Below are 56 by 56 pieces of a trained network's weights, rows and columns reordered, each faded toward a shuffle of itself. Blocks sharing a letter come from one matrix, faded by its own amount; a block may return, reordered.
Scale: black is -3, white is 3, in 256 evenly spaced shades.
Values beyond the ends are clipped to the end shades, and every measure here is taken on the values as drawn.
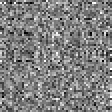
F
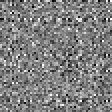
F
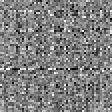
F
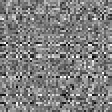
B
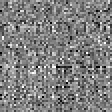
F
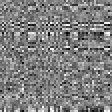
B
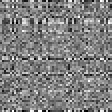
B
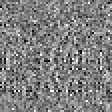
F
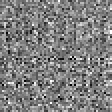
F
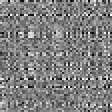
B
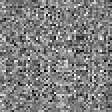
F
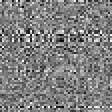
B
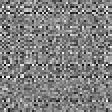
B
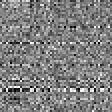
B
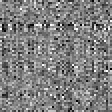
F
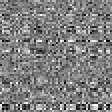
B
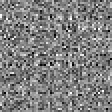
F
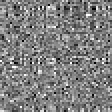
F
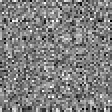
F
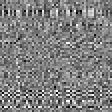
B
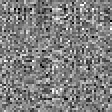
F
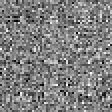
F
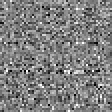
F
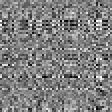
B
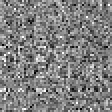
F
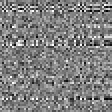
B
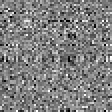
F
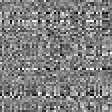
B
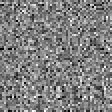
F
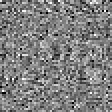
F
